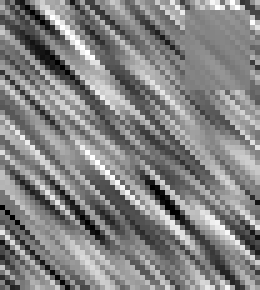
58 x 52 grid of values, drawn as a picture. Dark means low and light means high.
Odd patch: calmer, in the top right. Grain: diagonal, down to the right. Calmest part: top right. Mirror symmetry: none. Slope: none. Average level on the scale: 50%.
